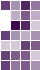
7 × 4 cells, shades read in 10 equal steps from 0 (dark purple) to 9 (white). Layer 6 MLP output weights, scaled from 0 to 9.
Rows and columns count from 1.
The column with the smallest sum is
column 3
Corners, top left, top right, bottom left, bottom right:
2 4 2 5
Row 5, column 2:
7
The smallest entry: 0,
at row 3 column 2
